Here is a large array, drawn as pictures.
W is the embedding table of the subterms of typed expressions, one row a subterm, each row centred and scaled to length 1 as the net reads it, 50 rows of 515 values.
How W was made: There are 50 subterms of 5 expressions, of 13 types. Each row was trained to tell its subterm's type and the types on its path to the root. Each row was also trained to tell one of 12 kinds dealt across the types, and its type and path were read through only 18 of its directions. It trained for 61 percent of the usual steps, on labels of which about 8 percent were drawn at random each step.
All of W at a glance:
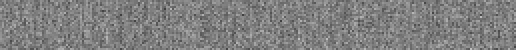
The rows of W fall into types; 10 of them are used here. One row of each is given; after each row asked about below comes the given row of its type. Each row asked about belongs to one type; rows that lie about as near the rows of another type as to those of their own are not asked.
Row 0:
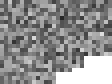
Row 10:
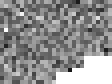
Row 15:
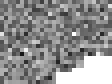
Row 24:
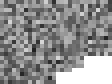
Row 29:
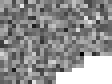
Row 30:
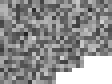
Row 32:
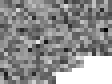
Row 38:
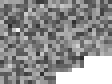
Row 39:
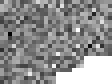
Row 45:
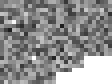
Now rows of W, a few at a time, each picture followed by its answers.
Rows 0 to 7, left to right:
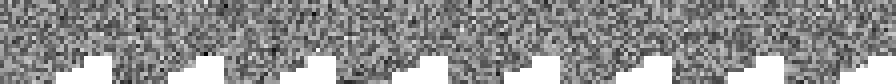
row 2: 38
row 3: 30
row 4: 38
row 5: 30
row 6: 29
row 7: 32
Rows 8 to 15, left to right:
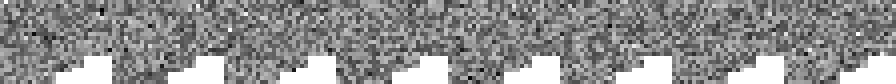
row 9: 29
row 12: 32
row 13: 0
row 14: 30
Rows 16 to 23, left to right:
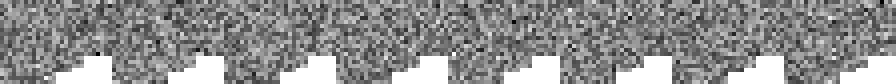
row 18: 15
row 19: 30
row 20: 24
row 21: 32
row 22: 45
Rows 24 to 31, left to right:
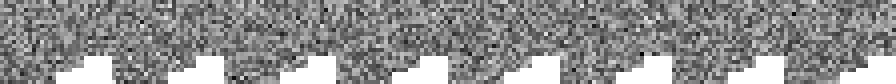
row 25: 24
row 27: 29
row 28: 45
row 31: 30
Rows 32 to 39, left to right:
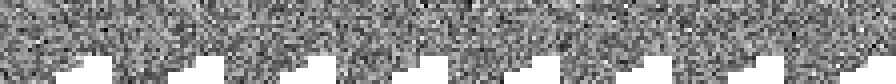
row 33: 29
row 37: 10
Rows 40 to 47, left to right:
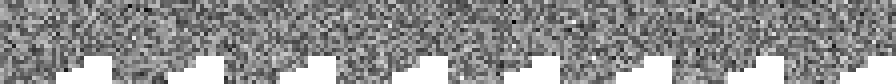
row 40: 32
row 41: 15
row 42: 29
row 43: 32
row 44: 38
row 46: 0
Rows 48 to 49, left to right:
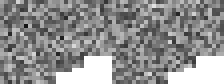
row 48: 38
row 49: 24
